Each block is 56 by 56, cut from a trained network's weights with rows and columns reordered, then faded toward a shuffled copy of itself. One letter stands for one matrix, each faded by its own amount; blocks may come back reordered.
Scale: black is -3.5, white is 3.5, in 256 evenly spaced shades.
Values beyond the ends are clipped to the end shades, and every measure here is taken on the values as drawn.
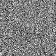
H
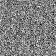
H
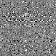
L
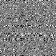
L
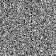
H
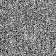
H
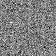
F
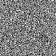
H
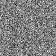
F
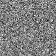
H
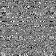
L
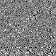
L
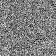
F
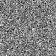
F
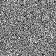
H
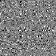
L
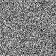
H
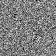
F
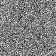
F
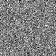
H
